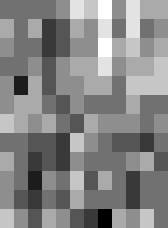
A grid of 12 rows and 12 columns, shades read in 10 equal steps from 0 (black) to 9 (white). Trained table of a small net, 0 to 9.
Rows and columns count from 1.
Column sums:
63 49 47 45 44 66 57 67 54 64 59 59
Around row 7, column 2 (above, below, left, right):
6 4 7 5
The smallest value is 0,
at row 12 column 8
